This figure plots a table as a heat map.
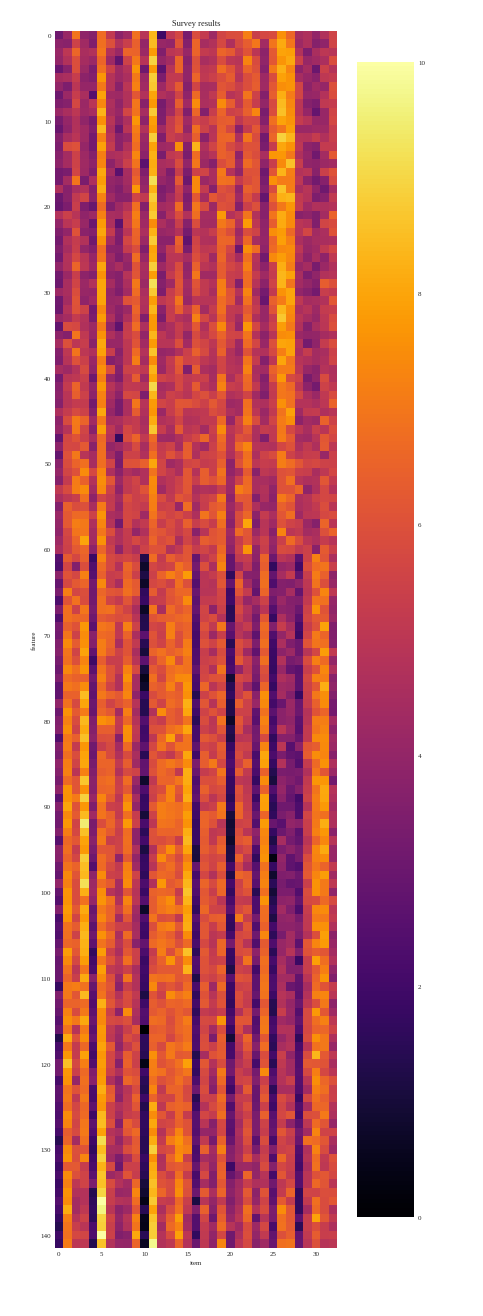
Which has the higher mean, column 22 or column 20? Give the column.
22
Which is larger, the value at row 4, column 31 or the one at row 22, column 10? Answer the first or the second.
the first
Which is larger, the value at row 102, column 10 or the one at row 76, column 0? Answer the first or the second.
the second
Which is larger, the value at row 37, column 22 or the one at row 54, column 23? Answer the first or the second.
the first
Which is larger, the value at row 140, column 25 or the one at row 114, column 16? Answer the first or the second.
the first
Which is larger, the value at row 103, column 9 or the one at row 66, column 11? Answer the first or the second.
the second
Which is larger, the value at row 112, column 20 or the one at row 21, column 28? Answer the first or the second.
the second
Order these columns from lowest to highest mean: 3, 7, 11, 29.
7, 29, 3, 11
